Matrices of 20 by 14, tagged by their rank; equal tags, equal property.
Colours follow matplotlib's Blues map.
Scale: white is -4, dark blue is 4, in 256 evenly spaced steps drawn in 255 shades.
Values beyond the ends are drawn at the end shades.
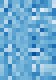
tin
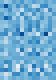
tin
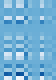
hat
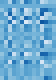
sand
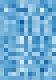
tin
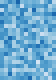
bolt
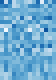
tin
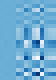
hat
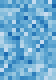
bolt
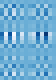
hat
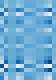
hat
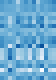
sand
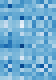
sand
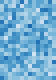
bolt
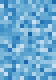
bolt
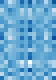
sand
